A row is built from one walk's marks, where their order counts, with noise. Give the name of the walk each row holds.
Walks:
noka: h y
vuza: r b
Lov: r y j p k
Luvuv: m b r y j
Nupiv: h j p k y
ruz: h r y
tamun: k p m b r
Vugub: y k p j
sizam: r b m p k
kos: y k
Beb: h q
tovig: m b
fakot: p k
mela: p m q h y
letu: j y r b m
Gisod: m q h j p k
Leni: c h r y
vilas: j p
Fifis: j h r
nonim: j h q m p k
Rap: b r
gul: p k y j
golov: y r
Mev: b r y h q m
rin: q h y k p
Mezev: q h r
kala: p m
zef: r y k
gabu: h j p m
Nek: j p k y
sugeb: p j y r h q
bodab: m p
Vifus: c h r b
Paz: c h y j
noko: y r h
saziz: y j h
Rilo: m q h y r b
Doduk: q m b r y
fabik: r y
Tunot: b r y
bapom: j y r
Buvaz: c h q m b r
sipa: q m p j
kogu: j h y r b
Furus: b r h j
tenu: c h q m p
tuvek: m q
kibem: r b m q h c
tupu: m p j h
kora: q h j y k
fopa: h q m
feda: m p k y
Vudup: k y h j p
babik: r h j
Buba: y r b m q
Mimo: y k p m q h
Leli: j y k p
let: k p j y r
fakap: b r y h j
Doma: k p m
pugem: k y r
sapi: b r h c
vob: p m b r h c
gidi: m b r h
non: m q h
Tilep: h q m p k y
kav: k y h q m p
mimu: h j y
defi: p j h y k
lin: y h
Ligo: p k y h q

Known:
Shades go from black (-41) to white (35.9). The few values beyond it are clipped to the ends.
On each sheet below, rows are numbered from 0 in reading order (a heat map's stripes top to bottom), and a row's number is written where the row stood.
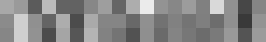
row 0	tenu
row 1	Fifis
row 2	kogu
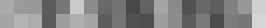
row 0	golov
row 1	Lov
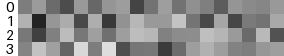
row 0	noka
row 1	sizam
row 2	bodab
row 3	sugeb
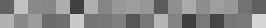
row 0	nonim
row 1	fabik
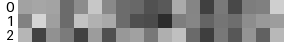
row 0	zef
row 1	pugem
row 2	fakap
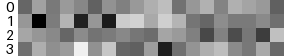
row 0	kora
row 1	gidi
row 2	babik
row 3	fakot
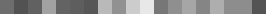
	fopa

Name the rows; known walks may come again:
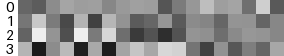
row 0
feda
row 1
mimu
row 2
Vudup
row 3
kibem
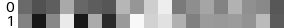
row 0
fopa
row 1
Doduk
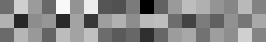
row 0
gul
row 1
Mev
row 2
Mimo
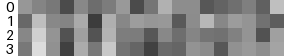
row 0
ruz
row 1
nonim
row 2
kogu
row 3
saziz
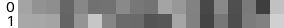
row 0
babik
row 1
zef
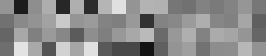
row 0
Luvuv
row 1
tamun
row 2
kora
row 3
Vugub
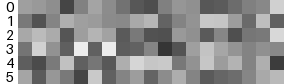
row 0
noko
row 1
kala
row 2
Lov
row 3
defi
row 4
Gisod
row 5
Buba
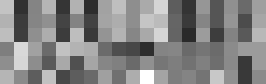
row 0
Rap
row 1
Furus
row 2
vuza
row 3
pugem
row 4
Fifis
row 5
Buvaz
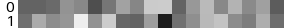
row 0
Tilep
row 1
fakot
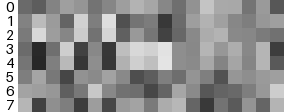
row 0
tupu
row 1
sugeb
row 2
vilas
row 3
non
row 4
Rilo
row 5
lin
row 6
golov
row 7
fakap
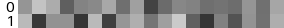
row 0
letu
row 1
Tunot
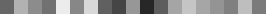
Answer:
Ligo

